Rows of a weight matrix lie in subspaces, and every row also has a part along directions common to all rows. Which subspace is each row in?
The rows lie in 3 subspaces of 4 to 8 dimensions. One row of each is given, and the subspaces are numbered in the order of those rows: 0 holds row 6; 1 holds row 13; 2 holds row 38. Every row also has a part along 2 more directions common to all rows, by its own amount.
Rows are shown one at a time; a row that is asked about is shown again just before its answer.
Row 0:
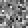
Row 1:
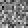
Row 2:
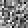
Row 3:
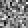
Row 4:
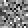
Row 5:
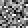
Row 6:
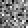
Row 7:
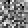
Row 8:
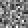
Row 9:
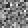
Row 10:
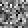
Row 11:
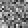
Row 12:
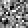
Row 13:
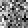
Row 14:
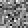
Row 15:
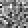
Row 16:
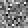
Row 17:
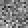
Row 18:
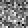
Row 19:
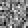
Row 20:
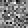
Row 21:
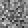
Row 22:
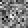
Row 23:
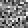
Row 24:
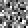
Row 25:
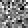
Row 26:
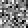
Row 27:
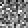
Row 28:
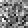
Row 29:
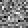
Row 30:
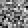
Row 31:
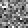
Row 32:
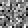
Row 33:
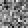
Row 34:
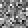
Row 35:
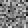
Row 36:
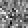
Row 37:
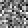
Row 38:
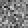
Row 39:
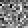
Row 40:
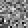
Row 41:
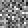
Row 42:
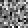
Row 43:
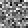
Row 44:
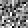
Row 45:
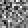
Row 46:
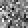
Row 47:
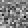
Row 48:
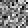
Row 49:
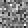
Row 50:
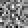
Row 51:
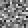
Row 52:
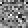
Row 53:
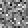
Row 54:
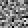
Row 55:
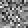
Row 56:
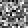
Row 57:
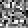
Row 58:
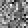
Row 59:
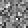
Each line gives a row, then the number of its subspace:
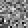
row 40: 1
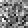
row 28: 1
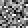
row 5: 2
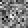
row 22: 1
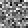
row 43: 0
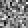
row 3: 2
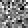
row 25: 2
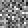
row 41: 2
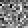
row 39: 1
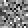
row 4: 1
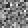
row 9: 0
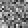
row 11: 1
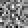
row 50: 2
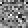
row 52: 1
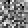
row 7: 2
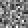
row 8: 2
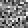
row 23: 0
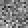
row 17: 1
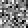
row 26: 0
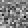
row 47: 1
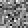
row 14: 1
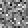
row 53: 0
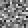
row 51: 0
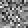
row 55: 1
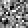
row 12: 2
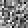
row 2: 1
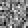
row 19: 0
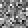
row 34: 0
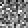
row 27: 1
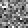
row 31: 2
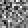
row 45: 2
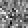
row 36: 1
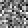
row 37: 2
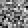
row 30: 2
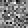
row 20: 1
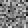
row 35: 0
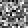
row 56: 2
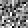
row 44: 1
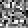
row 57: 2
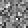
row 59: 0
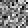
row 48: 2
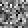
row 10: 1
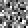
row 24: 0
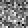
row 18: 2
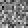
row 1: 2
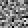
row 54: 2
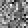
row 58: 1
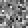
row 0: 0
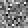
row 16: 0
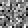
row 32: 0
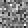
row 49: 1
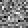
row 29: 2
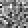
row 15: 1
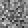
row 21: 2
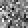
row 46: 1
